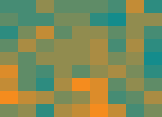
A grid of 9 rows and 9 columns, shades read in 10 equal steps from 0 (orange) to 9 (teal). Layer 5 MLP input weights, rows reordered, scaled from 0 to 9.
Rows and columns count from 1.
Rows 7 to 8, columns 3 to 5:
8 3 0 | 3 5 4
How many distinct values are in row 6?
7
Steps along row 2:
up same down same up up down same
